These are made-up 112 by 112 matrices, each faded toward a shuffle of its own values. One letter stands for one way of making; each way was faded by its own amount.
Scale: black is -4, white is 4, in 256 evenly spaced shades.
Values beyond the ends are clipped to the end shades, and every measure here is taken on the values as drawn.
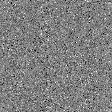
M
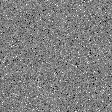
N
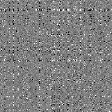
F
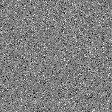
M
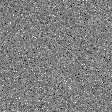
N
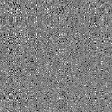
F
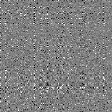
F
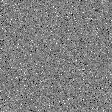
N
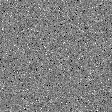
N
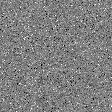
N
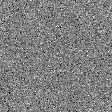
M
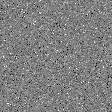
N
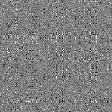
F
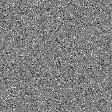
M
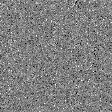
M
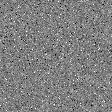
N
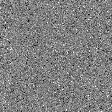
M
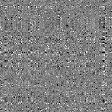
F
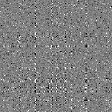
F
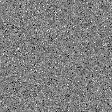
M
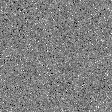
N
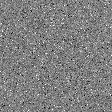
N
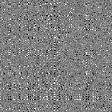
F
